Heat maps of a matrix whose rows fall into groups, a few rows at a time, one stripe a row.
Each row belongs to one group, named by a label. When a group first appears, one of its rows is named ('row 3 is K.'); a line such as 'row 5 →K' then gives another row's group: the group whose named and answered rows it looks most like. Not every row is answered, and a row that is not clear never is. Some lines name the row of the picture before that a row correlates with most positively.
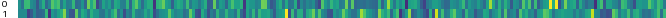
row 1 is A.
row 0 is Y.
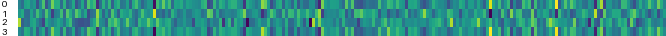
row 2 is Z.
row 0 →Y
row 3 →Y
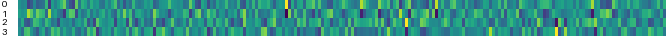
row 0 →A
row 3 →Y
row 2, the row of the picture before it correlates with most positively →1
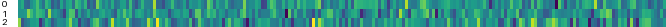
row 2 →Z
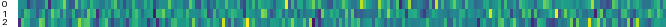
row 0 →A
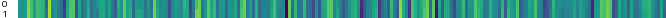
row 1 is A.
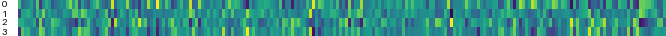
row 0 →Z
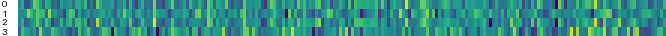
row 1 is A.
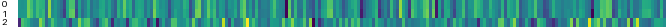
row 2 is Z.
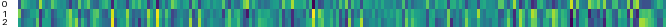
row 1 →Z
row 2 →Z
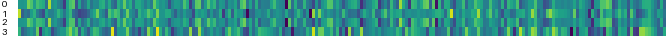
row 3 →Z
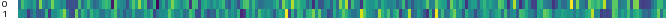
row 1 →A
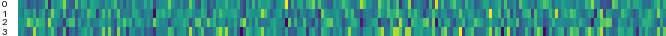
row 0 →A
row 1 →Y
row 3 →Y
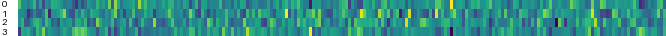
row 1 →A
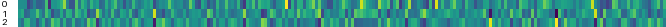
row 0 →A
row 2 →Y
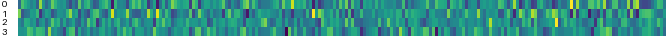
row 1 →Z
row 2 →Y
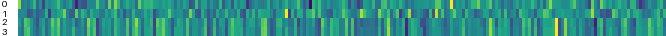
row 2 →Y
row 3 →Y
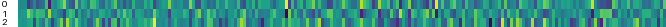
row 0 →A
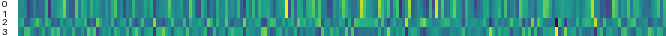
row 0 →A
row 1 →A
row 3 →Y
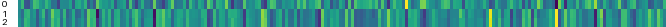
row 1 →Y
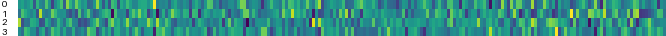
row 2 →Z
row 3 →Y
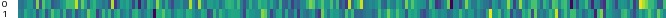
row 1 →Y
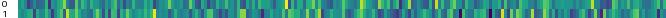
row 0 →A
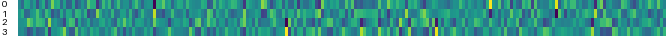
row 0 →Y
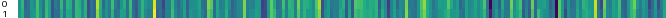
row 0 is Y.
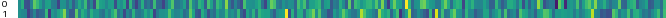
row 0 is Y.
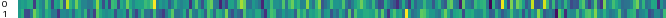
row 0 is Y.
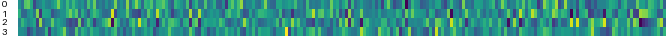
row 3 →A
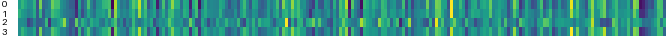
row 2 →A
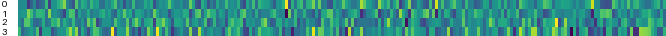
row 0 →A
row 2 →Y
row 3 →Z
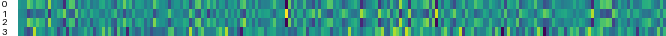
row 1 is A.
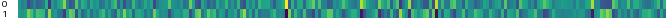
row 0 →A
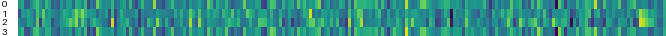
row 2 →Z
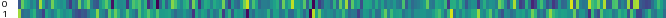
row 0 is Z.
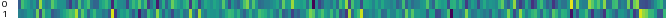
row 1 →Z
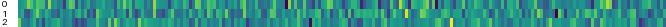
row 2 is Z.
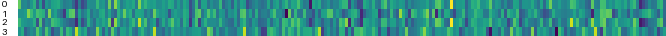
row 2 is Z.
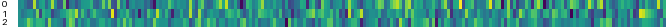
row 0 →Y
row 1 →Z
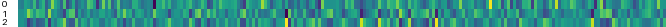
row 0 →Y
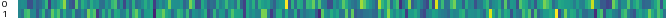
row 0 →A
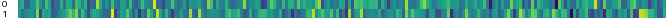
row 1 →Z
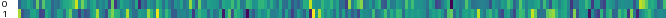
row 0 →Z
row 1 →Z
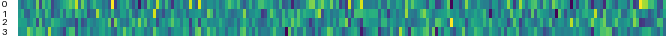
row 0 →Z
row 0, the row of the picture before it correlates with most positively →0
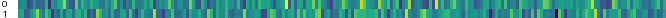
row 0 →A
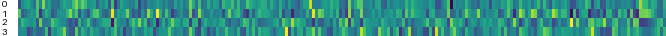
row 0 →Z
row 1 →Z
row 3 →A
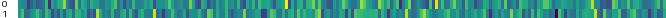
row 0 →A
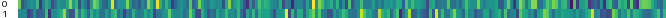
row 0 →Z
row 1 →A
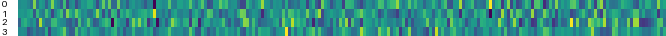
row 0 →Y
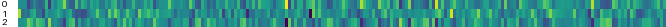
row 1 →Z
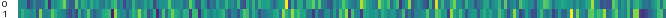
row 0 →A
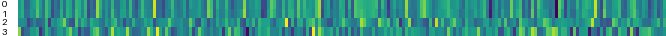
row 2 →A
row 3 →Z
